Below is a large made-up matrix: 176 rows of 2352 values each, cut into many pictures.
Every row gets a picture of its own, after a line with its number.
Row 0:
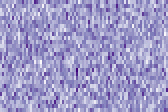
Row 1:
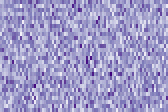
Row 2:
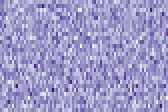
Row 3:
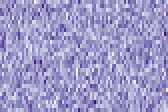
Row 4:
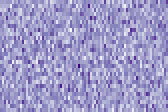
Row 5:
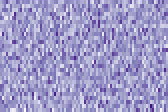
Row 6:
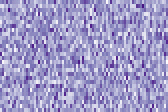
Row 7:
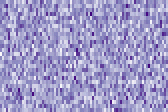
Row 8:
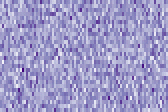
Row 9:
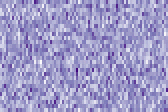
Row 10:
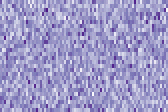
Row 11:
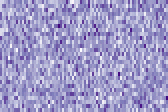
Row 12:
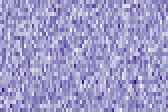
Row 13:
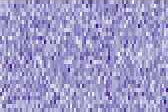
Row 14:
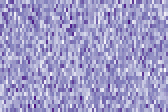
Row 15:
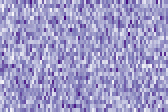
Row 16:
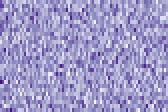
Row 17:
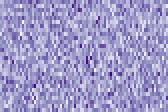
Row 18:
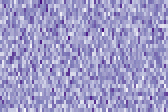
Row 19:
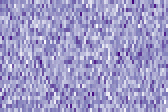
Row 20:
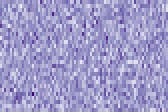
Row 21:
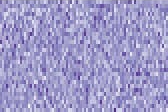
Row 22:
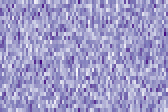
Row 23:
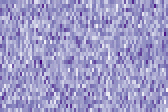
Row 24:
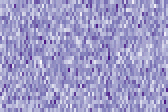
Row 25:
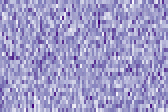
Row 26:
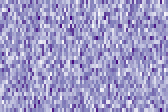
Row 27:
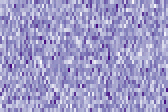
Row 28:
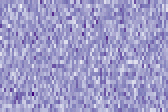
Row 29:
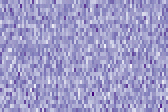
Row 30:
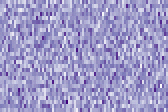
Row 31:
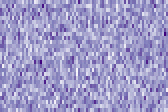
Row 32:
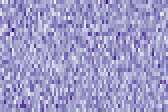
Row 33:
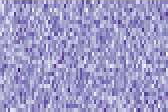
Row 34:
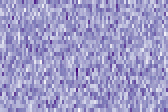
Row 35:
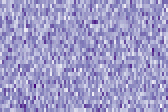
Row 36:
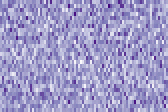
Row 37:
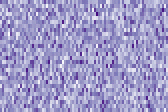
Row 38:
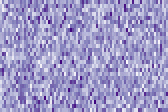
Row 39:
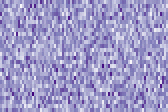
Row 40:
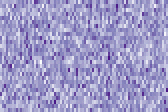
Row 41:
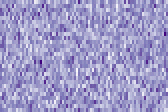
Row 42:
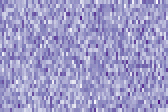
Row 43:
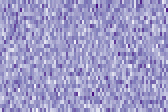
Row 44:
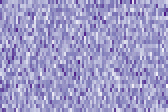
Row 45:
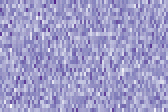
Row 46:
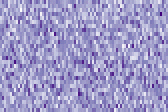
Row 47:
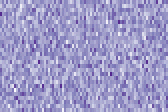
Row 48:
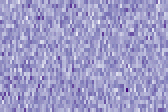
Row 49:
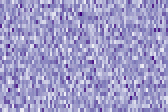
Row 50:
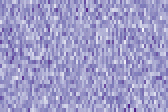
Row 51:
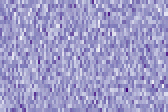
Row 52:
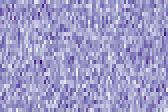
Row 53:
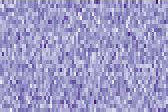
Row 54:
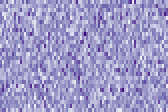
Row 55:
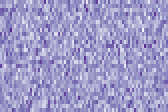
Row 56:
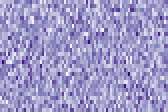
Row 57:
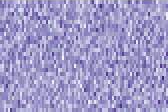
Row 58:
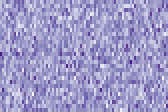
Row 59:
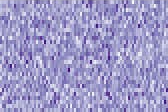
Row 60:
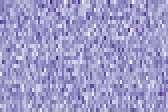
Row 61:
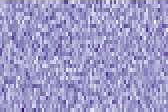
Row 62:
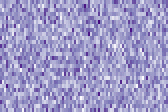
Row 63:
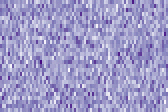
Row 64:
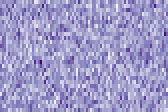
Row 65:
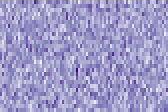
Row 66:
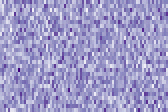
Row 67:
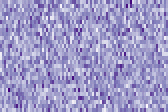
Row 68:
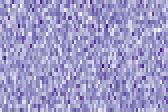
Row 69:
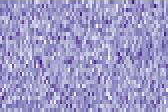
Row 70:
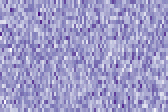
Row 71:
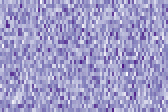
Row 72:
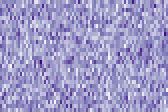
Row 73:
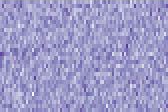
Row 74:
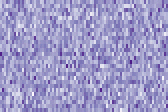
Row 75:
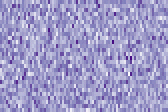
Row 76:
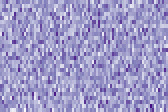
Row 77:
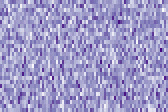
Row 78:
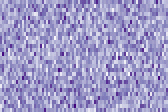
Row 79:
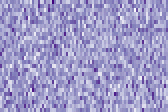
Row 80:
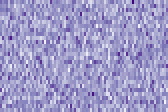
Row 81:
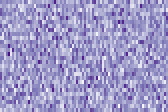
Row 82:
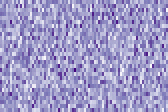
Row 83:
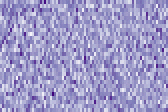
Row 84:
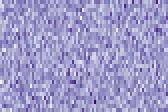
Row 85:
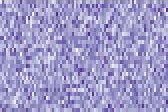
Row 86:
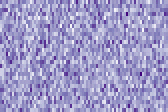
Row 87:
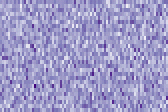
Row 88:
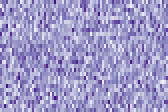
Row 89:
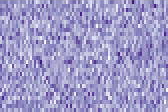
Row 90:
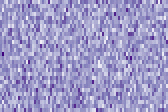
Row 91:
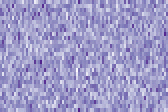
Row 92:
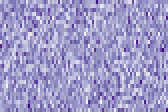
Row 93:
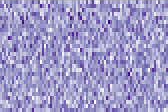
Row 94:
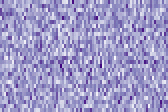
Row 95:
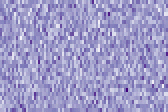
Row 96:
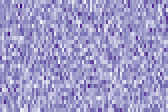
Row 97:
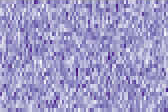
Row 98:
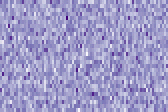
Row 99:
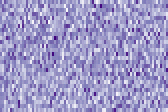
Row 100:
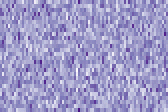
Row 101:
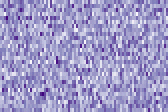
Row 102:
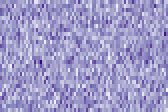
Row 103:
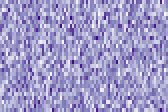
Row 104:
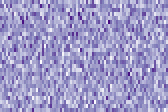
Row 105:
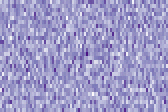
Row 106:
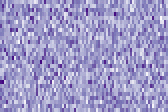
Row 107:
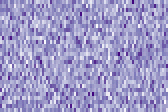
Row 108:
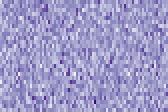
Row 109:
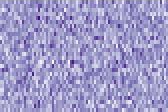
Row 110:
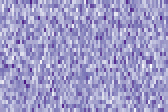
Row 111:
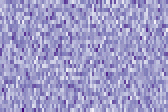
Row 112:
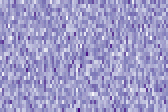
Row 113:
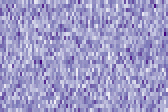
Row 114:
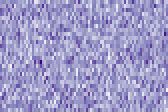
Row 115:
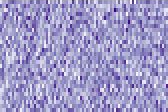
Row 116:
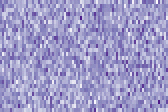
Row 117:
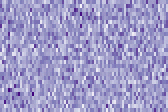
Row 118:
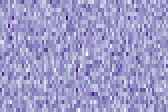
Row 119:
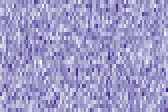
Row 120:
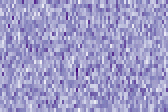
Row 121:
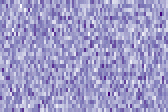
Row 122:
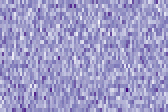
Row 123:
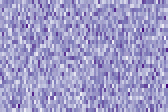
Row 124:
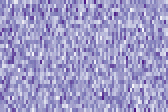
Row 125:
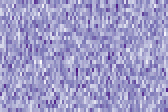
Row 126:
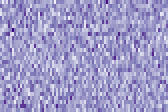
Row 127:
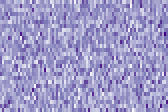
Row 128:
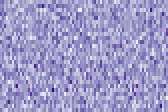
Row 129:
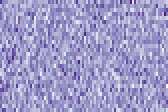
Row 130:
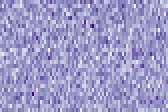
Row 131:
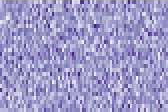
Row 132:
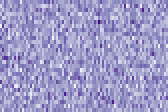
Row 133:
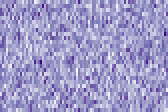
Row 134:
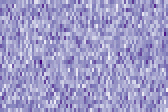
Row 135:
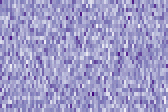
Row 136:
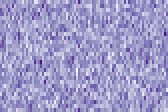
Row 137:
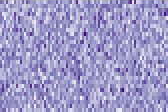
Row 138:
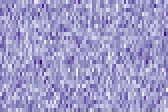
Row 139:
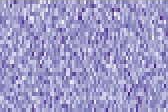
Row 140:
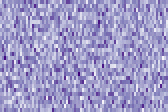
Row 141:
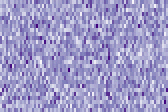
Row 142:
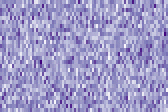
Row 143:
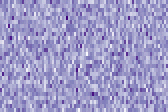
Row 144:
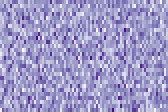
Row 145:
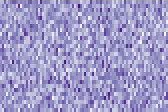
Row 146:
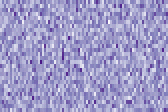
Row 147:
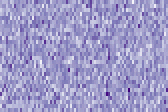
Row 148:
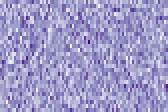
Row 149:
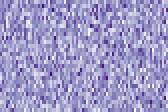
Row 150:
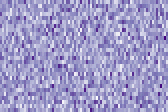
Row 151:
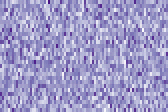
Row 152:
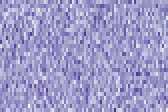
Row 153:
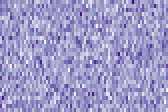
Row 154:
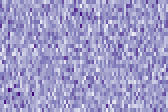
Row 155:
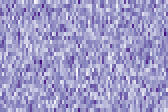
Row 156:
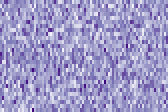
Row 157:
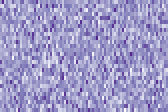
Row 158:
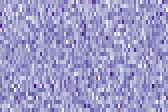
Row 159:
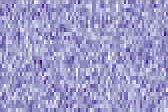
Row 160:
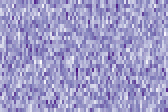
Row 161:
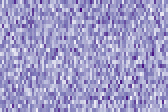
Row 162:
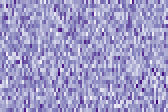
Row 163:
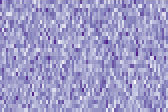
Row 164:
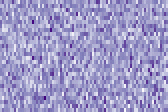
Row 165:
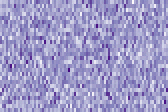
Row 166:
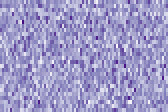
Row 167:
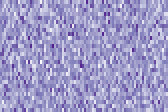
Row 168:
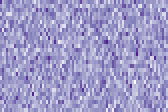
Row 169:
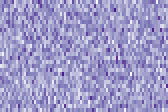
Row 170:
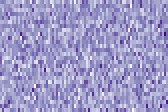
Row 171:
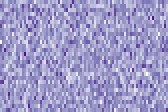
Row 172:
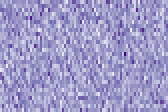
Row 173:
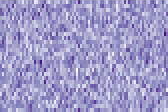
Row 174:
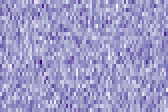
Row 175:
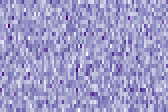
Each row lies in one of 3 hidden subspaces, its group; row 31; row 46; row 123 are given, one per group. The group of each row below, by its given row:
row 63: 31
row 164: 123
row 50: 123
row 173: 31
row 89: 31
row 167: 123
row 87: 46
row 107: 31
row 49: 46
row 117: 46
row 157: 123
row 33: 123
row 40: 31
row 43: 46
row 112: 31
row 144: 46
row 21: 123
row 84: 123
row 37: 46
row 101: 46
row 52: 31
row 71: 46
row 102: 31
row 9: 31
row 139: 123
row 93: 123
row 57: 123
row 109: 123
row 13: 31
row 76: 123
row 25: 123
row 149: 46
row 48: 123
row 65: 31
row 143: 31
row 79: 46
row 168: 46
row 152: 123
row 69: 31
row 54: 123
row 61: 46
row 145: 46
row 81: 46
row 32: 46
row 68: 46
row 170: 46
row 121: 46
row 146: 123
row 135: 31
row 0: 31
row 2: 46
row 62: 46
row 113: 31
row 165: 31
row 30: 46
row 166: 123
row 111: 46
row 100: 31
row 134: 31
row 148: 123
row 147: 31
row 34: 31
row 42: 123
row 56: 123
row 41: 31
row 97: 31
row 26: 123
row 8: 46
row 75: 123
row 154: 46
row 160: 31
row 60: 46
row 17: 46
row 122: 123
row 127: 46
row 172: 46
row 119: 31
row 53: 123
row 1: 46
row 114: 31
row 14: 123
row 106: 123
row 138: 31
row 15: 123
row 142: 31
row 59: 31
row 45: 46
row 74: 46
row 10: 46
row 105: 31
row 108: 123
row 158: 46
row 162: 123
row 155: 31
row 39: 46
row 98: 31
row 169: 123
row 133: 31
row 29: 46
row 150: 46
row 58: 46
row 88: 46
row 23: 31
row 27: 31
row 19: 31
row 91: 31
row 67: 46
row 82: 46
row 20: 46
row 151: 123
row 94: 46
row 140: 46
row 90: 123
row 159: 31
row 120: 31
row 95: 123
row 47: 46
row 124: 123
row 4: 46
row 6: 46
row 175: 31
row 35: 46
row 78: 123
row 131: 46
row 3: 31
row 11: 46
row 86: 123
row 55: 123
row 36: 46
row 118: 31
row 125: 31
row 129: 123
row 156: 46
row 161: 46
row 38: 123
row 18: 123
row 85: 46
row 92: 123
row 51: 123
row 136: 31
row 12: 46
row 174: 31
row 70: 46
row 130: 46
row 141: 31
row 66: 123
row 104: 123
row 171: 123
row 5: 123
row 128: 46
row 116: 123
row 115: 123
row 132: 46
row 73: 46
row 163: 46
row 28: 46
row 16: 123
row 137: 123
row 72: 31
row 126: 46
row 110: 123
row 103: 123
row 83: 123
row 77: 46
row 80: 31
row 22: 31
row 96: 46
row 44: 123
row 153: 31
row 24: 31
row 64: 31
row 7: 46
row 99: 123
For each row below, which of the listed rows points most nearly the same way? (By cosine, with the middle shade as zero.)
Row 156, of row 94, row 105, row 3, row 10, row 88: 88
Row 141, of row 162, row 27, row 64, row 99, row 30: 27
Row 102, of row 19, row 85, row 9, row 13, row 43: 19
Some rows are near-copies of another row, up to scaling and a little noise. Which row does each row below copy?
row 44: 129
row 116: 42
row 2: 128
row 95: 51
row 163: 168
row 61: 111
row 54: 137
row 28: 20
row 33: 66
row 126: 32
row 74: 58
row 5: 76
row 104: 93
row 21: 152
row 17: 1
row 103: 26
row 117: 154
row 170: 127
